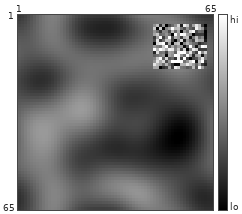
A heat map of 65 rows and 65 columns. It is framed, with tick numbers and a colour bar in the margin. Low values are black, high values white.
Odd patch: rougher, in the top right. Roughest part: top right. Ninth with the lowest average: middle right. Mirror symmetry: none.
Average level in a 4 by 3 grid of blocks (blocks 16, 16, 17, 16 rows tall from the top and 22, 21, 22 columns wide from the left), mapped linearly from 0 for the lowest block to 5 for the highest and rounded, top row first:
325 / 333 / 520 / 442
